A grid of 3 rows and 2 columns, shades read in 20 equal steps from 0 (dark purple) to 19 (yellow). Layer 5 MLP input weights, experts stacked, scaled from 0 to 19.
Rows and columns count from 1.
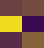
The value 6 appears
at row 1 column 2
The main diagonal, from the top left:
5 0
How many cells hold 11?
0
